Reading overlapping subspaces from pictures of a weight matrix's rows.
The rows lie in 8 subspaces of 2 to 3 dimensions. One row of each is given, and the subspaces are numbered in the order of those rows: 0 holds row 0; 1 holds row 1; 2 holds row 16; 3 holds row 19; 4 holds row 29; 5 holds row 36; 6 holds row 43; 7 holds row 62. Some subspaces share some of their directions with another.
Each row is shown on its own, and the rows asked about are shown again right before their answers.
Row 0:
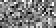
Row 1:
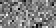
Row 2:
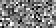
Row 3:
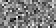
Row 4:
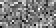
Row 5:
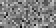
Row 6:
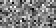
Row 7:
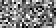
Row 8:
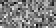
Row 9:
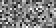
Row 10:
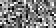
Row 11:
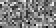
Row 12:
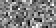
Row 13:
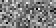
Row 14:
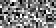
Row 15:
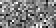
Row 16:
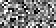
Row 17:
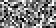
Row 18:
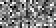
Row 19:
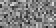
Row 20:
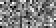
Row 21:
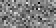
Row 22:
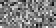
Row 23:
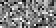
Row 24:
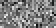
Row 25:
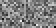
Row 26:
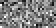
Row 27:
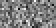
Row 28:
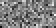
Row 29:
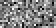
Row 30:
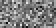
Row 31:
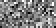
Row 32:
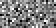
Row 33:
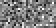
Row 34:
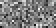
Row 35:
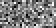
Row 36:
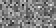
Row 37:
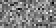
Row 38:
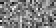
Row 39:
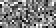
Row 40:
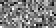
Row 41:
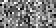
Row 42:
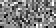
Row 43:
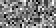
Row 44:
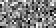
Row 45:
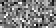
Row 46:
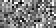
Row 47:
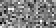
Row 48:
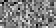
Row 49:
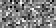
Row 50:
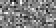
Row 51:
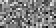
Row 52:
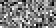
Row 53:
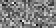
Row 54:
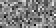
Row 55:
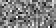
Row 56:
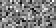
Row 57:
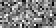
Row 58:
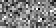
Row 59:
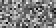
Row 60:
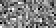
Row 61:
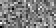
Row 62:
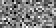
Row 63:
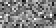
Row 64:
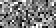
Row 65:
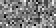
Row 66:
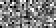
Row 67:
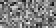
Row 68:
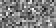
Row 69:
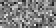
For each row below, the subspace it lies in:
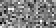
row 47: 2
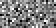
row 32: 1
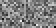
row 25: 5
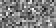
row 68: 0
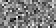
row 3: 2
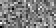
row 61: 2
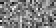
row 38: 5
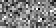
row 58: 7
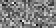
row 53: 5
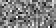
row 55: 2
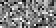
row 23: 3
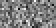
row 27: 1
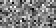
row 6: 5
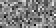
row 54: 6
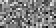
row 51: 7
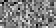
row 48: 6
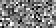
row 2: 5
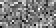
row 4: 1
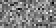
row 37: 4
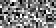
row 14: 3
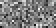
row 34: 1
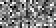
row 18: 3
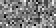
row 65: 6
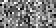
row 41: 6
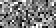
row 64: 1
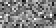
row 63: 7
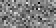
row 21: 7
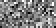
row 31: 0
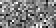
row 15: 1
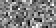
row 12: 1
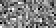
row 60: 2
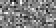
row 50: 3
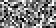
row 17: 2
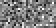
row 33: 4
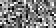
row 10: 2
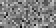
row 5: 0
